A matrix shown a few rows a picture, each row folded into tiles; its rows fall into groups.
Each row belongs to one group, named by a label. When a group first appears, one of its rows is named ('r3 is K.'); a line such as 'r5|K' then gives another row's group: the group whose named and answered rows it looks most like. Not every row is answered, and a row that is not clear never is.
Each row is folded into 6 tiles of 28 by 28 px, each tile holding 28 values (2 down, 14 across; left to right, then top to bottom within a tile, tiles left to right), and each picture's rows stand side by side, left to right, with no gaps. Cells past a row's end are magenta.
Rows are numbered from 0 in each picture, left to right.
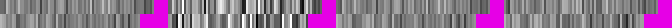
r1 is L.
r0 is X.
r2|X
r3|X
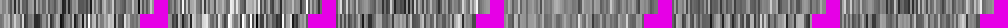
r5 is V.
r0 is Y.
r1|L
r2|V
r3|L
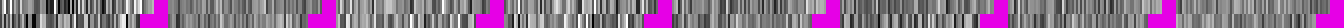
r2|L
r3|L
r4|V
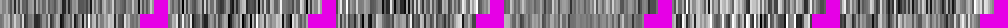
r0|Y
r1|Y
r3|X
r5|V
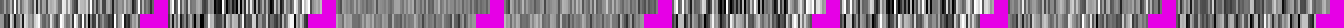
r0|L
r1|V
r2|X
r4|V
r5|V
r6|L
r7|Y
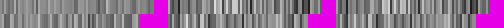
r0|L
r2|X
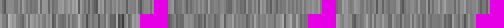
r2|X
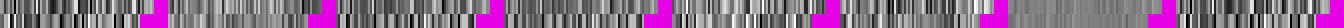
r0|Y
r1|X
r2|Y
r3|Y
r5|V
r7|Y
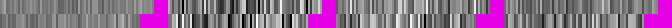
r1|Y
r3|Y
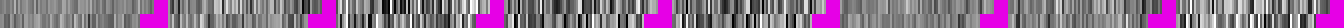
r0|L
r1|X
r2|V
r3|Y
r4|Y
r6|X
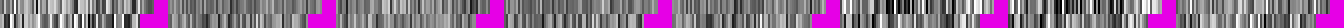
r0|L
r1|Y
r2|X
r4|Y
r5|V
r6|V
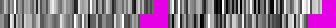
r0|L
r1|V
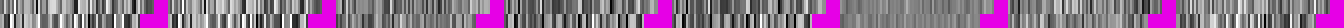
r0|L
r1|L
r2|V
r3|Y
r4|Y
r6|X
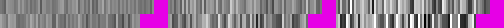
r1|L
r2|L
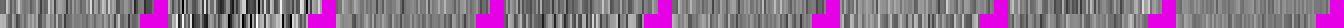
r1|Y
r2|X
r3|Y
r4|X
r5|L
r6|V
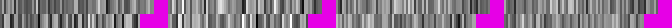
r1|L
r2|X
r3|X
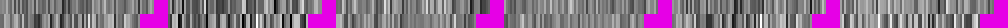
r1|Y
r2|X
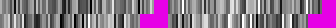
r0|Y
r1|L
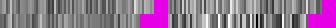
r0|V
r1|L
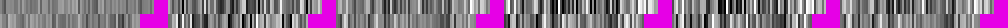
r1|Y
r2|V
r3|V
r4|V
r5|V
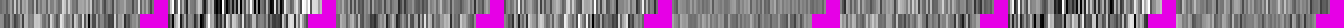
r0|L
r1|V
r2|Y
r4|X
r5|X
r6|V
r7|X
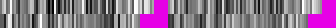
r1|V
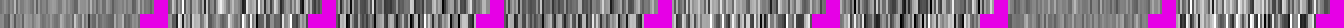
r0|L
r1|L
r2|Y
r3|Y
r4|L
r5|Y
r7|L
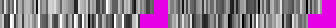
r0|L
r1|Y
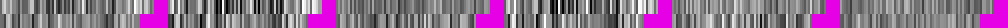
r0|V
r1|V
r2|Y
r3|V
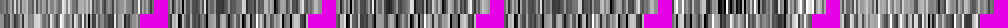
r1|Y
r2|Y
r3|Y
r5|L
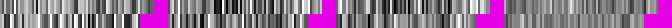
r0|L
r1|V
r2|V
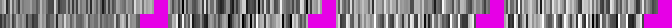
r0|V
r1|Y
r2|L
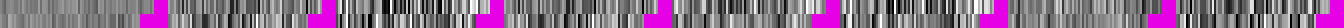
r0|X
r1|Y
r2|V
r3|Y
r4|V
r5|V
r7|Y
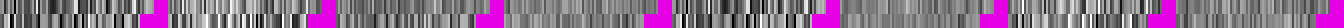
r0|Y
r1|L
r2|Y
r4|Y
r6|L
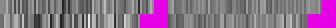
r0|Y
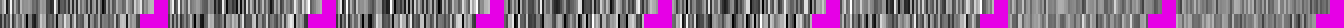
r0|V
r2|V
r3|Y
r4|Y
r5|V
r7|X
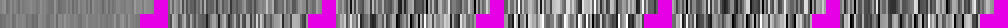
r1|Y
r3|L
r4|Y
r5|Y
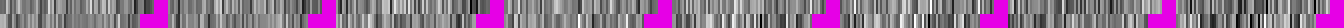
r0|X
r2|X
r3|L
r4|L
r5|L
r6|V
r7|Y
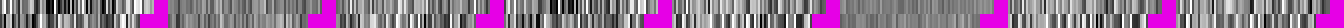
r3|V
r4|L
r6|L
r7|L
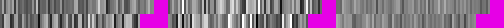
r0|Y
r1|L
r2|X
